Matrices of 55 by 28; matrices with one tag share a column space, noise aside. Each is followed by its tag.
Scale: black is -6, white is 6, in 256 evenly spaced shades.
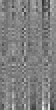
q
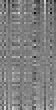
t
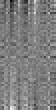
t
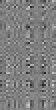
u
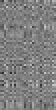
u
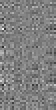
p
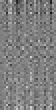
t
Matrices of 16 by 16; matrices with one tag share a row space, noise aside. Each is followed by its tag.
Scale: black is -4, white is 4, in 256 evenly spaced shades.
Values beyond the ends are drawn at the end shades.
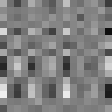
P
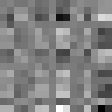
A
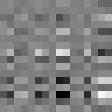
A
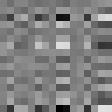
A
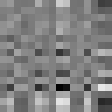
A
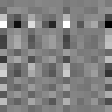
P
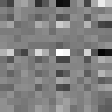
A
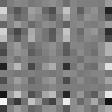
P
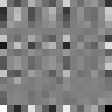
P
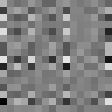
P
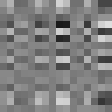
A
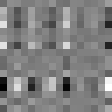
P
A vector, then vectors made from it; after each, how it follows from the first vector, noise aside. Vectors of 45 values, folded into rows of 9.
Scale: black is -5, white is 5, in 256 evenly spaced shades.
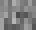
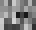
scaled up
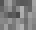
reversed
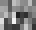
scaled up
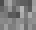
reversed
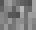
reversed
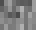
reversed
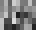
scaled up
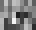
scaled up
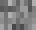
wrapped around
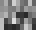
scaled up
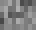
wrapped around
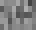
wrapped around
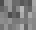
reversed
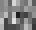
scaled up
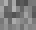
wrapped around
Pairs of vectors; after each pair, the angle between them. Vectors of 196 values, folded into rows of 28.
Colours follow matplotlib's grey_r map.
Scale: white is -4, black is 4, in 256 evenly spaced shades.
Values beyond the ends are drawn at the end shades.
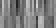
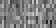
partly aligned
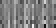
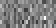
partly opposed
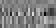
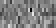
partly aligned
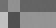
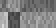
nearly parallel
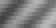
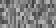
orthogonal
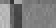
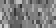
partly aligned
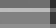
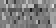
partly opposed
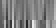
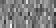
partly opposed
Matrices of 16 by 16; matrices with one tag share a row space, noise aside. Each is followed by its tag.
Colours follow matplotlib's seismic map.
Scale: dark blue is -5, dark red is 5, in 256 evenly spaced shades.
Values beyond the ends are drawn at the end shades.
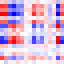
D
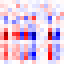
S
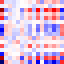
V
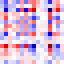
S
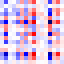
S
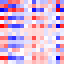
D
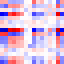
D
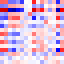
D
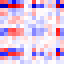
D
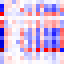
V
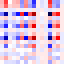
S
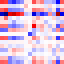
D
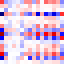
V
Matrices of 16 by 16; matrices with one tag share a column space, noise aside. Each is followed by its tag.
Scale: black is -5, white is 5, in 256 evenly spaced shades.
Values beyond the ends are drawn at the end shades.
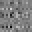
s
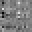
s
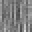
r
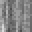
r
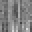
r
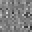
s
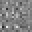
s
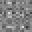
s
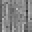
r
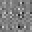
s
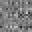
s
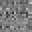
s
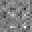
s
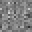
s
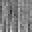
r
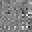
s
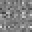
s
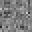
s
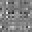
s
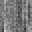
r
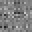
s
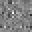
s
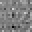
s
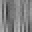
r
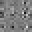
s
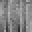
r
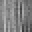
r
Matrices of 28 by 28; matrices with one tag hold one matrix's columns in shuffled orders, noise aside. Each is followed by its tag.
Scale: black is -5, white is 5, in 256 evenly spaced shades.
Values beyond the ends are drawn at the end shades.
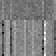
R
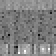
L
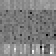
L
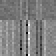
R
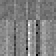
R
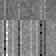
R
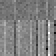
R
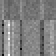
R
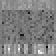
L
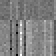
R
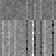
R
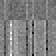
R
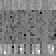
L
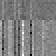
R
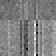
R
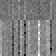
R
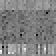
L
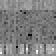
L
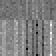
R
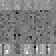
L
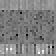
L
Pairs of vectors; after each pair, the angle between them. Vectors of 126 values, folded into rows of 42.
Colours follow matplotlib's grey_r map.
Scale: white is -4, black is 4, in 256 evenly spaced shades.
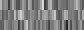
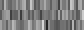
orthogonal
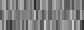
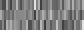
nearly opposite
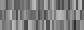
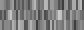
nearly parallel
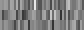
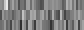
orthogonal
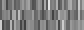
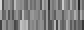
partly opposed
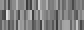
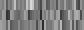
partly opposed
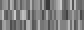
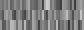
nearly opposite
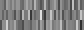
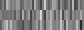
nearly parallel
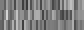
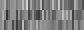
nearly opposite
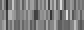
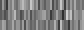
partly aligned
